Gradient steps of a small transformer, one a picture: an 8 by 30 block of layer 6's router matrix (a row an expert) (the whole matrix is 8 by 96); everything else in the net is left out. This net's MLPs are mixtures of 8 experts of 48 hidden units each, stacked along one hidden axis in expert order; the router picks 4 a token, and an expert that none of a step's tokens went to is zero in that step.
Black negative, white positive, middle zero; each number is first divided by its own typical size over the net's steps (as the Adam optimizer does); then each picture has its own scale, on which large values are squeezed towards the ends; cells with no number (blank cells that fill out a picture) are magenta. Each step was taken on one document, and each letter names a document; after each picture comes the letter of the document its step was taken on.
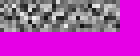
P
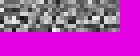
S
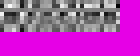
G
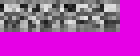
P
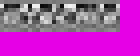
P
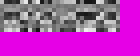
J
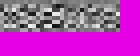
P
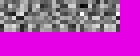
G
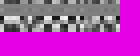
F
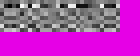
G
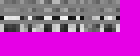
F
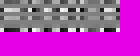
F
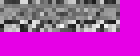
S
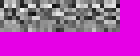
S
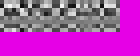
G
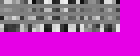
F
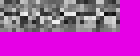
P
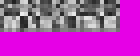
G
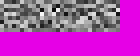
P
